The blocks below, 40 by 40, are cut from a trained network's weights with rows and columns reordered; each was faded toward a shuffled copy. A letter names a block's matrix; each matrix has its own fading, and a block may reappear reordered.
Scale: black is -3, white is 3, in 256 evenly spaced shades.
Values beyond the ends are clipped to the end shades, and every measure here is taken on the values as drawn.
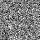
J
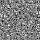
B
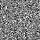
B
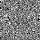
B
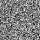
J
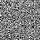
J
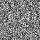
J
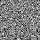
J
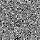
B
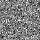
B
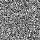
J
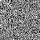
J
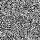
J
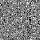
B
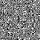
B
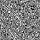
B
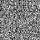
J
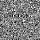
B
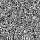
J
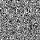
B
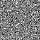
B
